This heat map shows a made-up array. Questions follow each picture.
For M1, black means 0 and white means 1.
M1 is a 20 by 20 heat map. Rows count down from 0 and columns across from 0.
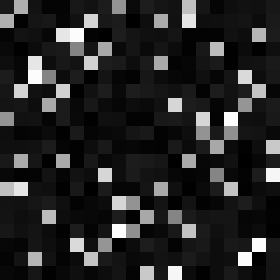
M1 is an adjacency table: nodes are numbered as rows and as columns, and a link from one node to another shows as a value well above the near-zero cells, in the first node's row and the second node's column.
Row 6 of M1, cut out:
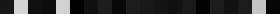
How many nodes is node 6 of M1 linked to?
3
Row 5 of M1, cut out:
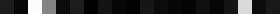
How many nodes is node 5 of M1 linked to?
3
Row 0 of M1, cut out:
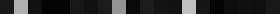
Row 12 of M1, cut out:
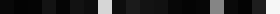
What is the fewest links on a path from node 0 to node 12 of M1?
6
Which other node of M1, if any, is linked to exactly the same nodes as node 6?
none
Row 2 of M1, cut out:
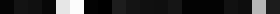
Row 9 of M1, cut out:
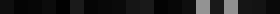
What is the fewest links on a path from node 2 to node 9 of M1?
5
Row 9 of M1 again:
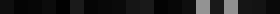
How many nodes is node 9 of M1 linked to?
2
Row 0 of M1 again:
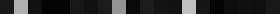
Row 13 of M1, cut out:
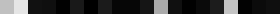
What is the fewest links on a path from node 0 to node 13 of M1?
1
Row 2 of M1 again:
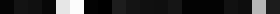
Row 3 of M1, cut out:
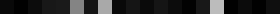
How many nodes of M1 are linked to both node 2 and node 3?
1
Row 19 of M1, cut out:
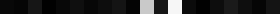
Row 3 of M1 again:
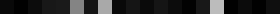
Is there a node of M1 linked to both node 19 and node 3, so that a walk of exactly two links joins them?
no
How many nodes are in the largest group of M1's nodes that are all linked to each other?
3
